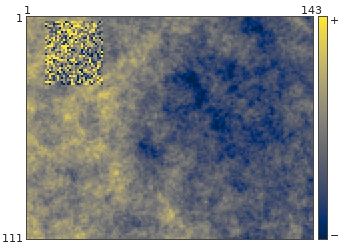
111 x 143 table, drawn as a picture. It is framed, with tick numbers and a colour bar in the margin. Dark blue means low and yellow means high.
Values rise toward the left. The texture is blotchy. The top left is the roughest part. An odd patch, rougher than its surroundings, sits in the top left.
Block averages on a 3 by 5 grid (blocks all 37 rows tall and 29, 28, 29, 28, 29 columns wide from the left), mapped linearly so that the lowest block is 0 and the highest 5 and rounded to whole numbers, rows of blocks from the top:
5 4 2 1 1 | 5 4 1 0 1 | 4 4 3 2 1
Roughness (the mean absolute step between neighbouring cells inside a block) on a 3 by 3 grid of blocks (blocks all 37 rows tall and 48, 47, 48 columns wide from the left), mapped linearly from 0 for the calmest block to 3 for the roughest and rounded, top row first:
300
000
000
